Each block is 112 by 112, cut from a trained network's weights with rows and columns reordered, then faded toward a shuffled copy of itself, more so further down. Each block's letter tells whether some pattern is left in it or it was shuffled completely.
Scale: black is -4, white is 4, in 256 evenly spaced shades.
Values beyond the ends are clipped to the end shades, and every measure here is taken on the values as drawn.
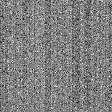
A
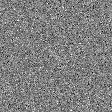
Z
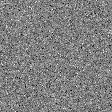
Z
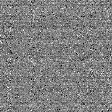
A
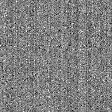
A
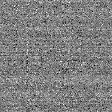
A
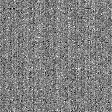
A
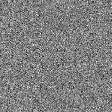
A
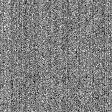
A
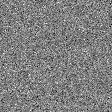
Z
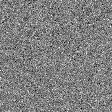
Z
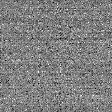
A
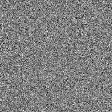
A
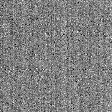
A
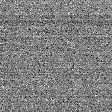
A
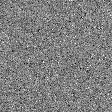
Z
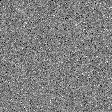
Z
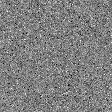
Z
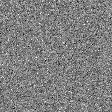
Z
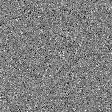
Z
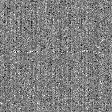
A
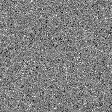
Z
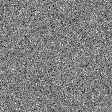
Z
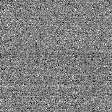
A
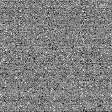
A
